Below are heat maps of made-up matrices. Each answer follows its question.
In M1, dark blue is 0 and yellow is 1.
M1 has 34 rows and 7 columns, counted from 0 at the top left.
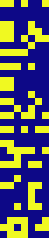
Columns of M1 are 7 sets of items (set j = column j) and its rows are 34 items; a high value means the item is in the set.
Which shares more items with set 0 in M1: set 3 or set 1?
set 1
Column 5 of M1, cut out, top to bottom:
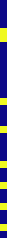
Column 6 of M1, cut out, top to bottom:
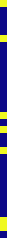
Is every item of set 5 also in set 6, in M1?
no
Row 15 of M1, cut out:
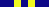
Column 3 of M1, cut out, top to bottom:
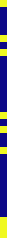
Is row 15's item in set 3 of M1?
no
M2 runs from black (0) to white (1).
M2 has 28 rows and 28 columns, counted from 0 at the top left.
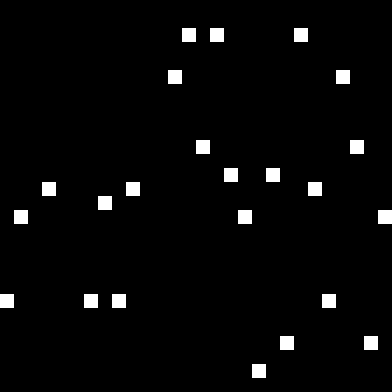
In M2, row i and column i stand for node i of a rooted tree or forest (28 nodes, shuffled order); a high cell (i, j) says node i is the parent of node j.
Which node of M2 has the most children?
21
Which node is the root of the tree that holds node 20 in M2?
5
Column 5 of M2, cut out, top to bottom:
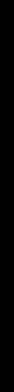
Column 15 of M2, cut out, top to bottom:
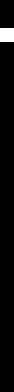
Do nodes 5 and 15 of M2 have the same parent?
no
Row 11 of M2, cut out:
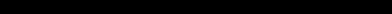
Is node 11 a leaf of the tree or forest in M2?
yes
